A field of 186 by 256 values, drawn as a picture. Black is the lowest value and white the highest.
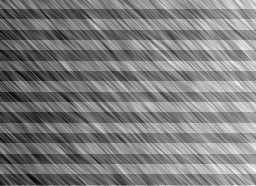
Stripes: horizontal, repeating 9 times. Average level on the scale: 50%. Slope: up to the right. Histogram: bell-shaped.
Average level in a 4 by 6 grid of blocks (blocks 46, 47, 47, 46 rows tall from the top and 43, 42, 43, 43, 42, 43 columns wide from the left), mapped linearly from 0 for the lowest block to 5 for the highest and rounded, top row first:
1 1 2 3 4 5
0 1 2 3 4 5
0 1 2 3 4 5
0 1 2 3 4 5
